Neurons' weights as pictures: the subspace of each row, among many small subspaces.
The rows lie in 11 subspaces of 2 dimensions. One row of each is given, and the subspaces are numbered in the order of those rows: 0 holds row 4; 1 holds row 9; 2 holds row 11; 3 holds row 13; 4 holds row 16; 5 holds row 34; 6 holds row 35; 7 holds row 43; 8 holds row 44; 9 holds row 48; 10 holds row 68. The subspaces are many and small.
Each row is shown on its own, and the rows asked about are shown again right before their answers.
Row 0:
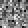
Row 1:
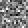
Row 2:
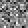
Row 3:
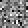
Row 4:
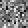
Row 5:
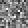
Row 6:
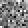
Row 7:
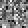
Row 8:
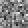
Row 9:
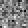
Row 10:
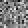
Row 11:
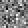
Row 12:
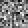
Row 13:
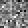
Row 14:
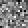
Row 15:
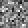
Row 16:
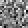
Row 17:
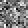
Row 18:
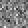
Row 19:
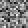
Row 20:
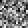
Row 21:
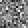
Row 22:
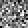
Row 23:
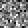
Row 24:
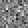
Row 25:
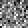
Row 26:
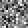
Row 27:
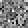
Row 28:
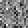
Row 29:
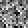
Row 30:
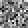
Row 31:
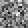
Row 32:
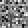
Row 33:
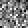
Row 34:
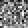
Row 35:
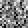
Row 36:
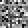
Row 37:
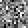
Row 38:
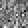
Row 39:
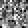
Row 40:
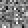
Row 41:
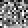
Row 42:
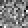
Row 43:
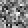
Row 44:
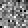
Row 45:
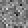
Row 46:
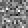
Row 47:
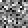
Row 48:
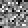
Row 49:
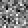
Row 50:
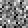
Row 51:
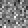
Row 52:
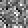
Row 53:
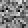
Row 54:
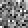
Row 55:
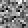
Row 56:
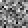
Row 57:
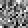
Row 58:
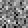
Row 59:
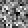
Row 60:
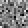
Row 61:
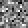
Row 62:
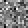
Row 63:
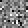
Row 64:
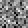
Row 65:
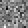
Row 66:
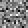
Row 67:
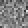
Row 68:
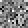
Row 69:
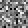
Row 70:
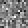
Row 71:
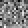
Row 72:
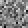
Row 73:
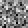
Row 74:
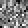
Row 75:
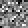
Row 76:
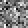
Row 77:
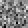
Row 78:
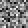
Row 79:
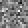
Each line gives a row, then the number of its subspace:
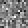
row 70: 3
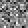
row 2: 3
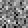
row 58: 6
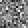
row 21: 0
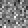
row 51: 6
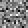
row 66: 9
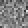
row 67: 4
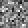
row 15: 10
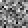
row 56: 4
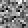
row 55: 9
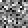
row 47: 4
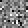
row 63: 10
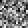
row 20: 4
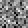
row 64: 6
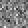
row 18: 8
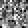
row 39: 1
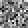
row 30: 10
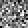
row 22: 6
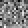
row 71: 5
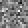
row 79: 10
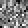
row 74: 0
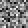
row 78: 3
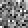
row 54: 8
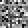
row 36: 1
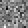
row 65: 0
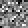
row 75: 9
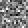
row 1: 9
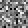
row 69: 8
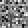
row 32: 1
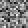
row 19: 3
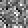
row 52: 5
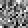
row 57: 0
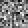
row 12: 7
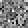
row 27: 10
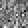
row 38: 0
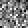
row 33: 8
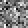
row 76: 7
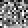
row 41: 5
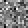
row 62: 7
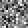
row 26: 2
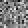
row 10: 7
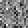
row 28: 5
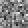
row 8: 7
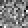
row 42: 4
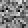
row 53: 9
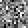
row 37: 0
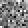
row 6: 8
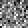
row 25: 6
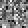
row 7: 1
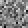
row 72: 4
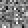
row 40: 1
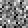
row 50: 6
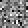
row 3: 10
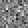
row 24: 2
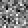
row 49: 2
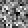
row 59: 7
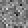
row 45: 5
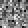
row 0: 1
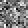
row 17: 7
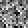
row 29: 5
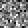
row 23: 3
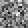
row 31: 5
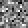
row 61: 10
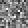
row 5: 3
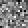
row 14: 8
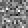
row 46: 9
